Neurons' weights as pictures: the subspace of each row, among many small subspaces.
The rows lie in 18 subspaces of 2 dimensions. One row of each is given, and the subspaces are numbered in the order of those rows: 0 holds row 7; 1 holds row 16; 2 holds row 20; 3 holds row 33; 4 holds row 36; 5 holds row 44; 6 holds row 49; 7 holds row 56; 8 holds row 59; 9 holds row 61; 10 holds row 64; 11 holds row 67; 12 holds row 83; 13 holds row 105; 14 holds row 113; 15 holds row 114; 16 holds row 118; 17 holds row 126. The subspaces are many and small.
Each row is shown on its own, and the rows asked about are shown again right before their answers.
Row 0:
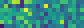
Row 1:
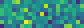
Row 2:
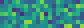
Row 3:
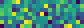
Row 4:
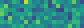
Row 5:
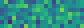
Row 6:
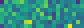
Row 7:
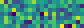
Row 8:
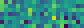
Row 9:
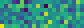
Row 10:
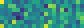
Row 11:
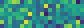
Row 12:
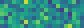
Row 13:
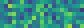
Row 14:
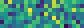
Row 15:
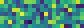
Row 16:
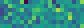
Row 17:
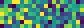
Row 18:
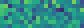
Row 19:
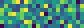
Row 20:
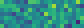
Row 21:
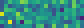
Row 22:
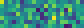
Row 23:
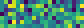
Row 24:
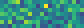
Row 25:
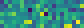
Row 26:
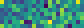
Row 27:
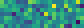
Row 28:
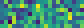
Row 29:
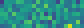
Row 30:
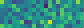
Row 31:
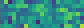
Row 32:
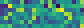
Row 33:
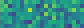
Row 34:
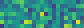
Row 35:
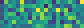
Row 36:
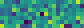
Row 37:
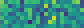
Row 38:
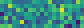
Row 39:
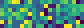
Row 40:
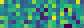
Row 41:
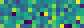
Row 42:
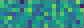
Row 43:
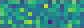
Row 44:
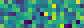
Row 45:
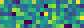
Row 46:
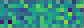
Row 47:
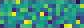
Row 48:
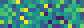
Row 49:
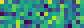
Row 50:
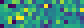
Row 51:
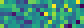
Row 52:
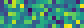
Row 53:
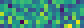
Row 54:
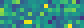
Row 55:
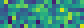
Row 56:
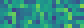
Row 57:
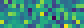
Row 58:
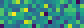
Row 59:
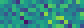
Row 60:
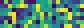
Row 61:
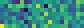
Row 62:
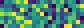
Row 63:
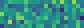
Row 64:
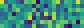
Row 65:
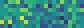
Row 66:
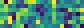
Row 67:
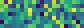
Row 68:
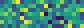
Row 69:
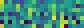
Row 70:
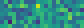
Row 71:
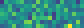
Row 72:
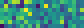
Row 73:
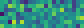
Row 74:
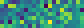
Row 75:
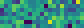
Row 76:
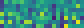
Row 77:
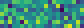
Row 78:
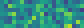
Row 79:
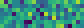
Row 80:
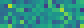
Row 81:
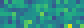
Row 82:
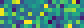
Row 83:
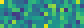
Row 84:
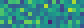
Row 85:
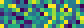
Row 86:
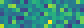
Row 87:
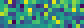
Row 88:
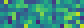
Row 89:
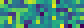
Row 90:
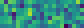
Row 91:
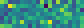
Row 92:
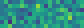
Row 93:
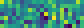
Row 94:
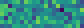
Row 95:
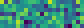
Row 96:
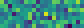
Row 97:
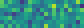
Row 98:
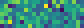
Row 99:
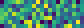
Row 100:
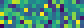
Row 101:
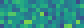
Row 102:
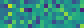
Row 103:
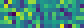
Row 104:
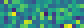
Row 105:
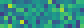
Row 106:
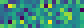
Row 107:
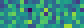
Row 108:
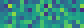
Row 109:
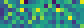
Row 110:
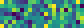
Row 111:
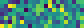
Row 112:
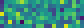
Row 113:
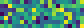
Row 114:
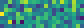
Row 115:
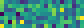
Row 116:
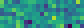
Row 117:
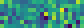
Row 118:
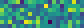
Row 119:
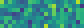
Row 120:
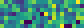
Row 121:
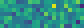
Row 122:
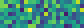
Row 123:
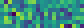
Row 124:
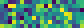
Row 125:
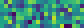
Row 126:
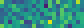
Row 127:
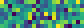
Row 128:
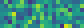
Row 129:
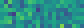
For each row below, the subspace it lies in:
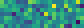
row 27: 2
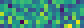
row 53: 13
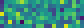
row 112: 15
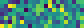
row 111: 3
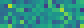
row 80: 13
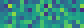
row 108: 3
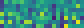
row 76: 11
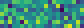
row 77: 13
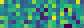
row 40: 1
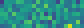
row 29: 10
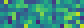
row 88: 6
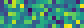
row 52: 15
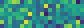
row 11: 0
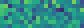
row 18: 14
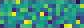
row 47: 4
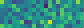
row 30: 17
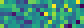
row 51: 2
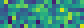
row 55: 6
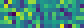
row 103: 0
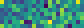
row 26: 17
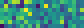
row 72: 9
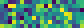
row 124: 5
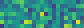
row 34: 3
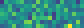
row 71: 10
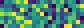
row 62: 2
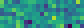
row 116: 16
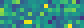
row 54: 16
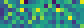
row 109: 1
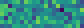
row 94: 14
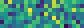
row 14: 11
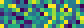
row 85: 2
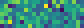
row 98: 3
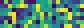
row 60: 7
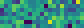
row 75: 16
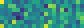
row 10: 12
